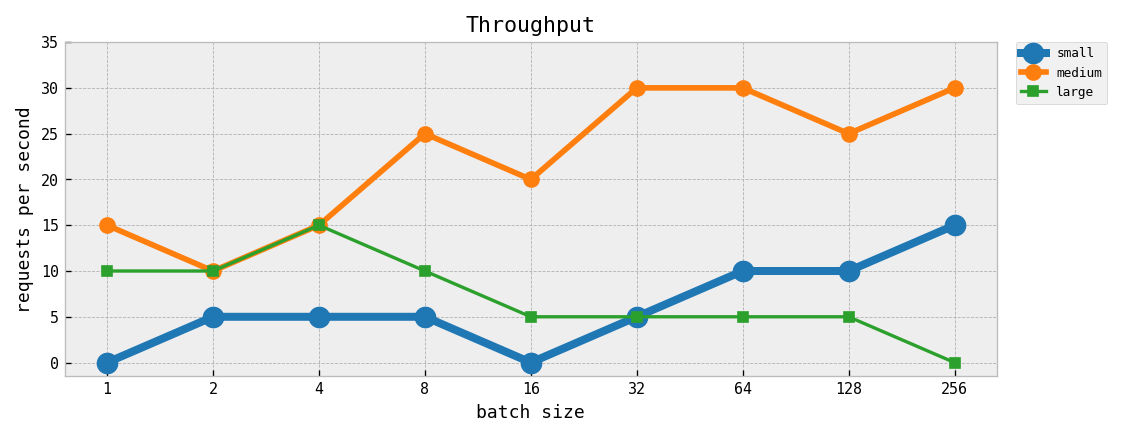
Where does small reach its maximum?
256
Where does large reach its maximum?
4
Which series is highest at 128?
medium
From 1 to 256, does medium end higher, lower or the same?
higher
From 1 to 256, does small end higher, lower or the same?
higher
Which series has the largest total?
medium
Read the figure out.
Title: Throughput
x-axis: batch size, ticks 1 2 4 8 16 32 64 128 256
y-axis: requests per second, ticks 0 5 10 15 20 25 30 35
Legend: small, medium, large
Values:
small: 0 5 5 5 0 5 10 10 15
medium: 15 10 15 25 20 30 30 25 30
large: 10 10 15 10 5 5 5 5 0
